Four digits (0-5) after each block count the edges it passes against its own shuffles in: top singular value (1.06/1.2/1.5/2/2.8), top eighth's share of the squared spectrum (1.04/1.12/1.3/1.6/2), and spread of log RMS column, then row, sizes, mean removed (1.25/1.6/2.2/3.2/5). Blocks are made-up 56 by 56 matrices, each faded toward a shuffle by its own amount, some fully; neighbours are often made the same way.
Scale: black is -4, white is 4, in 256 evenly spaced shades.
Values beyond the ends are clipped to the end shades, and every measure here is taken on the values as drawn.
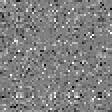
3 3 1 1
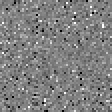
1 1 0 0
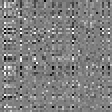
5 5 3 3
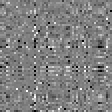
4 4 2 2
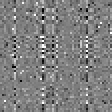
5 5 3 2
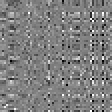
5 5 3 3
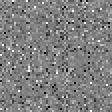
3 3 0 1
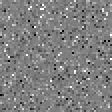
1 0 0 0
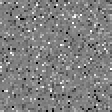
1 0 0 0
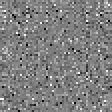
3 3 1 1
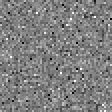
0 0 0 0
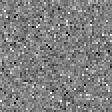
0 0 0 0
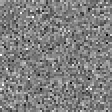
0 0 0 0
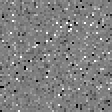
0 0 0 0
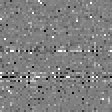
4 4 0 2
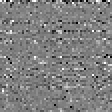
4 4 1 3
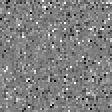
2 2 0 1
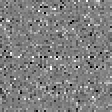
3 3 1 2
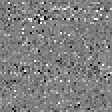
3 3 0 2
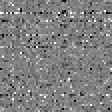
4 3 1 2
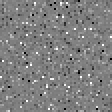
0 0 0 0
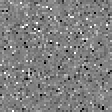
2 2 0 0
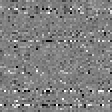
4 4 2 3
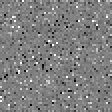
1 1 0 0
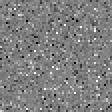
0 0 0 0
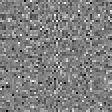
4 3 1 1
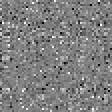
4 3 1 1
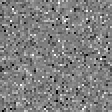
0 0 0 0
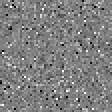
2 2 0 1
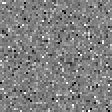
1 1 0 0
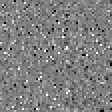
3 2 0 0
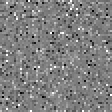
1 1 0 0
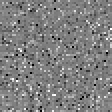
2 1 0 0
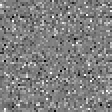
3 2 0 1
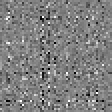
2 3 3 2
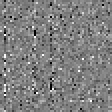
2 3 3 1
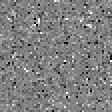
1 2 1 1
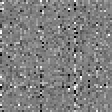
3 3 3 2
